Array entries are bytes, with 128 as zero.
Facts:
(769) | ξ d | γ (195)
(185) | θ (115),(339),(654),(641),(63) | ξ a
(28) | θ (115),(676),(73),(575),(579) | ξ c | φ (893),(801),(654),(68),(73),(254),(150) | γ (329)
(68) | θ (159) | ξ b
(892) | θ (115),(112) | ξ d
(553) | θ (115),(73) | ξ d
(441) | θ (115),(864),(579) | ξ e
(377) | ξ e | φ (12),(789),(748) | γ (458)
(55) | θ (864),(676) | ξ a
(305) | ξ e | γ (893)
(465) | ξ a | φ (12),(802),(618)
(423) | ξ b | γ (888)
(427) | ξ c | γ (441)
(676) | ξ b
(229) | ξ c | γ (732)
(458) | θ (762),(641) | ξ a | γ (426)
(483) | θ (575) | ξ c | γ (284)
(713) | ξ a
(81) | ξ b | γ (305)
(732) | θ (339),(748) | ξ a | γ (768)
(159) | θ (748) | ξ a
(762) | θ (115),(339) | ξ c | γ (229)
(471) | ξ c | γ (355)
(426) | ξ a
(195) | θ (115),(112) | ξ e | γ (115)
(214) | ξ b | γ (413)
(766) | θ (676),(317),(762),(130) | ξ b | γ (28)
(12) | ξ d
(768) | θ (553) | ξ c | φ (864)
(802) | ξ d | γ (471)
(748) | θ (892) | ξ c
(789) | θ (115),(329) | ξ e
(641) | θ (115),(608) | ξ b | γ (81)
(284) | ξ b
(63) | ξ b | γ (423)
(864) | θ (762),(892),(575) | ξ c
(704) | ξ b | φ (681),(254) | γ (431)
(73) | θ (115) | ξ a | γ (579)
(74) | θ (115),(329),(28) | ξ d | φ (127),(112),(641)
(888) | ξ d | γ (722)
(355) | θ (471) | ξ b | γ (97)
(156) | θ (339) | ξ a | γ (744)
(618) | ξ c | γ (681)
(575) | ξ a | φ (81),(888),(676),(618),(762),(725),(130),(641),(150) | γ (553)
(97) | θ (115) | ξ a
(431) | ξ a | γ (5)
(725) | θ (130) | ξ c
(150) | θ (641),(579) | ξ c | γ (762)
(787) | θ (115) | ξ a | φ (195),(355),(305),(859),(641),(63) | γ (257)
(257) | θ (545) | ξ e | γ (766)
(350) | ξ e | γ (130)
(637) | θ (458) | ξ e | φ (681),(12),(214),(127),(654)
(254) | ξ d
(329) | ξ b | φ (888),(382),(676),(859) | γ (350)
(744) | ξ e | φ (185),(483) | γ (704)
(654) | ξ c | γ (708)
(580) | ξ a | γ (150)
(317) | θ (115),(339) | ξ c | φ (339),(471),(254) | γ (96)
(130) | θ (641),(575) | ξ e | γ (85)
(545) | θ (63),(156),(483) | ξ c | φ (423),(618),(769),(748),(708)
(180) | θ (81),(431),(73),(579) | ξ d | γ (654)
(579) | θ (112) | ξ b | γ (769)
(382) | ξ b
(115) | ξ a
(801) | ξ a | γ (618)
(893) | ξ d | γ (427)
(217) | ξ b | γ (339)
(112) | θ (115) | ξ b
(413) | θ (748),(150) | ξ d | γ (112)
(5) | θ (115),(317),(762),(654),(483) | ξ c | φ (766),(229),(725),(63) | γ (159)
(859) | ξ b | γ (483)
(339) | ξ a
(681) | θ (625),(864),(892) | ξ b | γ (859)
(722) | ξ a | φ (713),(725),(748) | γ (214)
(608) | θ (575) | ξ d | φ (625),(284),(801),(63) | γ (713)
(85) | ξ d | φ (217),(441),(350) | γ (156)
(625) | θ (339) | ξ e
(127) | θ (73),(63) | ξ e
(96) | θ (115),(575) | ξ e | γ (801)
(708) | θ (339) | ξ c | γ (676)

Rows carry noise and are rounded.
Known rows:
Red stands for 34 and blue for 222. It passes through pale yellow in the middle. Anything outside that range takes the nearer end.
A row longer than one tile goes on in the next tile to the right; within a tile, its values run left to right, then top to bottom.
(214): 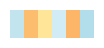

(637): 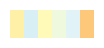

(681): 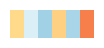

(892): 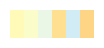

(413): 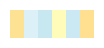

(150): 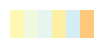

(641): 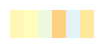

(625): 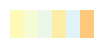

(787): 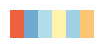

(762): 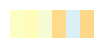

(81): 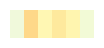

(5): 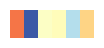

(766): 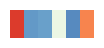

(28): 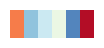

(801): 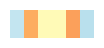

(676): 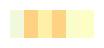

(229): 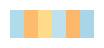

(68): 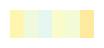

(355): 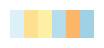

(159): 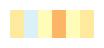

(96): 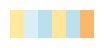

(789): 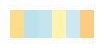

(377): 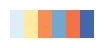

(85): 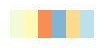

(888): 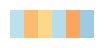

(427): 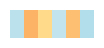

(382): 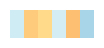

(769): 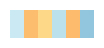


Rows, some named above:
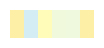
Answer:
(768)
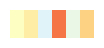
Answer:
(73)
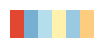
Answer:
(787)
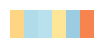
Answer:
(441)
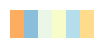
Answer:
(74)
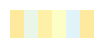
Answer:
(608)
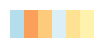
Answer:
(254)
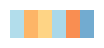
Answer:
(618)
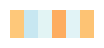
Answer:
(156)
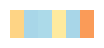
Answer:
(441)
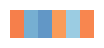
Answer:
(185)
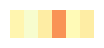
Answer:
(431)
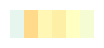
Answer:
(81)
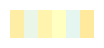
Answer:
(608)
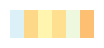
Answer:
(654)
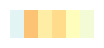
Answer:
(63)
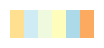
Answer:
(130)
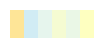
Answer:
(725)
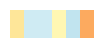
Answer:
(127)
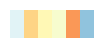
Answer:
(713)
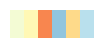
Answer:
(85)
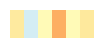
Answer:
(159)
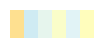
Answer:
(725)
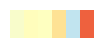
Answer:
(317)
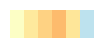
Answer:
(575)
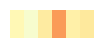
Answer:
(431)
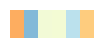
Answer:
(74)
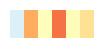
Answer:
(339)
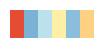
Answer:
(787)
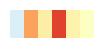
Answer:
(115)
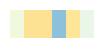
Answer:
(350)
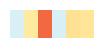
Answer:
(704)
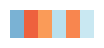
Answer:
(471)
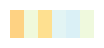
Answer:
(329)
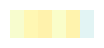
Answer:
(748)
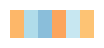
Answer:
(55)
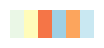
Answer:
(744)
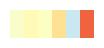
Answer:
(317)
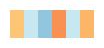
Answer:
(97)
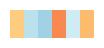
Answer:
(97)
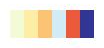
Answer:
(722)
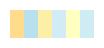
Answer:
(545)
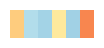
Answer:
(441)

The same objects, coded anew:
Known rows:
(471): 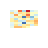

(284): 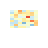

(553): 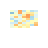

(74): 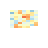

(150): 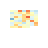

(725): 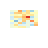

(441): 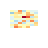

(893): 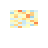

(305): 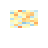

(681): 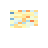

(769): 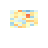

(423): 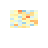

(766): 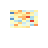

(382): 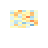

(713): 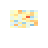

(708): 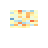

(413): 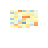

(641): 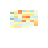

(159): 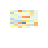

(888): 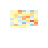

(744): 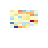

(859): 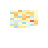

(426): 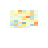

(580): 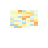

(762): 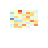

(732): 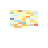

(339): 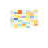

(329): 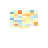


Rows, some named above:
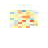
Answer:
(127)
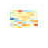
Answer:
(156)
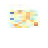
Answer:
(787)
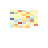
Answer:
(5)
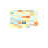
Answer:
(159)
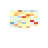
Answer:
(85)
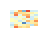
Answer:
(355)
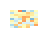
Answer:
(257)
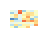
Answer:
(63)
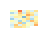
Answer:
(317)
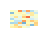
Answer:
(68)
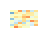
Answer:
(681)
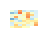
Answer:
(73)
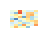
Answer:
(339)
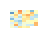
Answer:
(329)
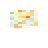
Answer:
(637)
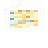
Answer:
(681)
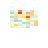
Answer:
(676)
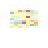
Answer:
(68)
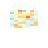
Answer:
(637)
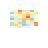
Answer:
(608)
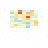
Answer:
(676)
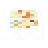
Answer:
(768)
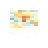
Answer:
(130)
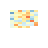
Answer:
(28)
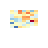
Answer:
(483)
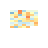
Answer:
(81)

